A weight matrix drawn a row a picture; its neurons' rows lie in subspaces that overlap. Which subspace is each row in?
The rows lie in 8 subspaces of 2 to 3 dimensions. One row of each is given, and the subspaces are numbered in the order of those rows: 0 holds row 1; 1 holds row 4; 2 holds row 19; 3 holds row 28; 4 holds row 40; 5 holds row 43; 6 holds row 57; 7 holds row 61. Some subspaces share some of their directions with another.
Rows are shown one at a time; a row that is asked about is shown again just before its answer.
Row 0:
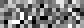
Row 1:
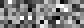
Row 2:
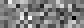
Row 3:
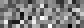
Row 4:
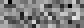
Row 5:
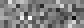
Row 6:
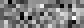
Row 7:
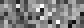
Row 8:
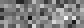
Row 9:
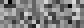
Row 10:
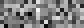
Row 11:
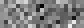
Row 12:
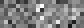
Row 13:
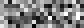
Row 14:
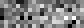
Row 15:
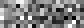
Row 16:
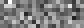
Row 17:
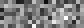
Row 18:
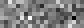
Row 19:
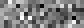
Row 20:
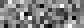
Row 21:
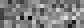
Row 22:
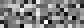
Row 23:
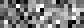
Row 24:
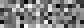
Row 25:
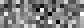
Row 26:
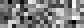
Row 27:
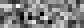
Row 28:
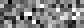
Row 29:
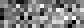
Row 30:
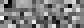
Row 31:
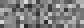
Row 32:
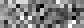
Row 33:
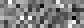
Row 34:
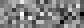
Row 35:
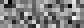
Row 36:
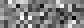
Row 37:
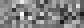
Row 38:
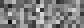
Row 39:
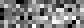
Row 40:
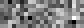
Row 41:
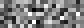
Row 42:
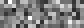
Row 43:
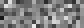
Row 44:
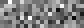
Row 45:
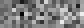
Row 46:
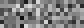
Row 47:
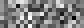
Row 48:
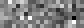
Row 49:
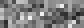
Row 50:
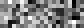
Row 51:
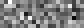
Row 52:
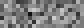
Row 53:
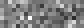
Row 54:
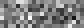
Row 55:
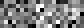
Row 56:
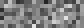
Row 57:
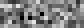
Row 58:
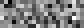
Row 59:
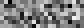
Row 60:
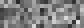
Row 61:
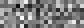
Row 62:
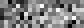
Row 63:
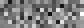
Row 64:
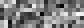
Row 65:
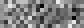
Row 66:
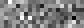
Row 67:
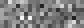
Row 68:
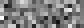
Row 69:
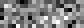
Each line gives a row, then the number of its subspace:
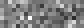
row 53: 2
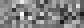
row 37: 0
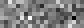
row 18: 7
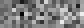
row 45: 0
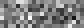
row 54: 3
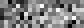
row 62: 5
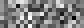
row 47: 3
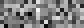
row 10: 7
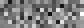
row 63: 6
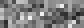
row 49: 1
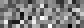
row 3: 4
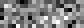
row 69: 2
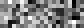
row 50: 4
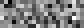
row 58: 5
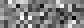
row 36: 3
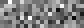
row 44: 6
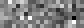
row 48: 4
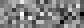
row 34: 0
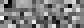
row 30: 2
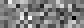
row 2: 3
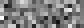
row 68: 2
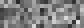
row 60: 2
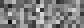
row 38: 6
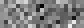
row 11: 0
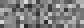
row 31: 7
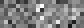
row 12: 0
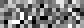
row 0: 4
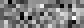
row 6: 1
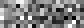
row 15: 1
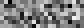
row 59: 1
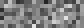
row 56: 5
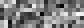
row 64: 1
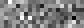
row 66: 2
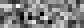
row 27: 6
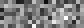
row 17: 5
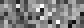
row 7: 6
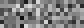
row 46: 7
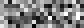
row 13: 1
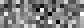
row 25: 6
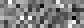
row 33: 0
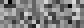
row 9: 2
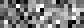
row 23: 6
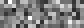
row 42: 2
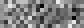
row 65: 6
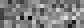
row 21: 3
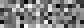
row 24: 7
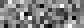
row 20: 7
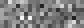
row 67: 7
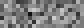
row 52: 3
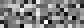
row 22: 7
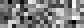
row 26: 4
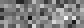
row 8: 5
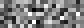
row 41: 3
